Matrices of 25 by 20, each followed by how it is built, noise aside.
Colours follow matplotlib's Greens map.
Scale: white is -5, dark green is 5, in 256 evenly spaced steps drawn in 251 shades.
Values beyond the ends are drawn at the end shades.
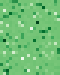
sparse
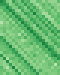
Toeplitz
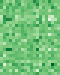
low rank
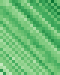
Toeplitz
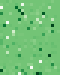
sparse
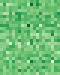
low rank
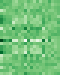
low rank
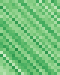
Toeplitz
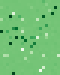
sparse
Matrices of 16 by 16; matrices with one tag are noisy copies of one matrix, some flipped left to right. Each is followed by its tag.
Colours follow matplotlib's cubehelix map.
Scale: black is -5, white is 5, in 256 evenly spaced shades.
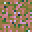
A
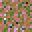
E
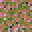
E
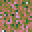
A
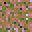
E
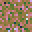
E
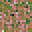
A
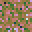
E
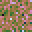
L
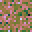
L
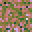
E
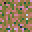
E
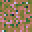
A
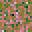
A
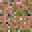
L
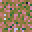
E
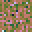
A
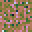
A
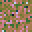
A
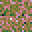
L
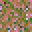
E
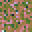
A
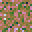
E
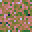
L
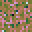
A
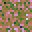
E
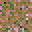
E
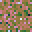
L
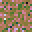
E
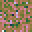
A
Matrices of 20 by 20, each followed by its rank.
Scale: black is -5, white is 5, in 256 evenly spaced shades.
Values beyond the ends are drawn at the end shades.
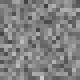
full rank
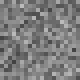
full rank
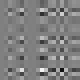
one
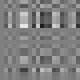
one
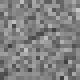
full rank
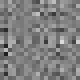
three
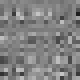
three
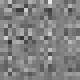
three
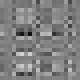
two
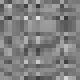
two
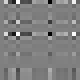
one
